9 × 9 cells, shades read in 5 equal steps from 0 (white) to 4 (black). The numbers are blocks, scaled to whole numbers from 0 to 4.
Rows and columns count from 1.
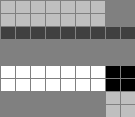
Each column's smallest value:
0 0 0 0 0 0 0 1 1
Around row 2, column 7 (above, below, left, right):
1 3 1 2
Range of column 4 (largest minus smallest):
3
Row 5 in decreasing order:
2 2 2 2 2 2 2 2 2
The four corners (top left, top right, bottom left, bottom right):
1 2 2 1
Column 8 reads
2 2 3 2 2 4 4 1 1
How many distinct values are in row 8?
2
